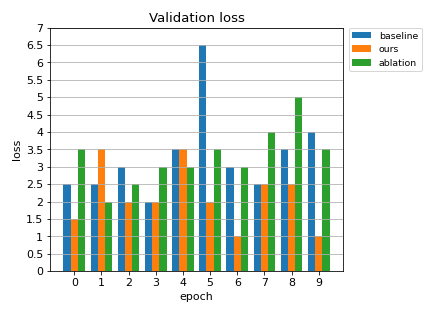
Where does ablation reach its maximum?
8
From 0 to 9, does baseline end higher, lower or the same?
higher
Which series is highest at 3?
ablation
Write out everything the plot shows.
Title: Validation loss
x-axis: epoch, ticks 0 1 2 3 4 5 6 7 8 9
y-axis: loss, ticks 0 0.5 1 1.5 2 2.5 3 3.5 4 4.5 5 5.5 6 6.5 7
Legend: baseline, ours, ablation
Values:
baseline: 2.5 2.5 3 2 3.5 6.5 3 2.5 3.5 4
ours: 1.5 3.5 2 2 3.5 2 1 2.5 2.5 1
ablation: 3.5 2 2.5 3 3 3.5 3 4 5 3.5
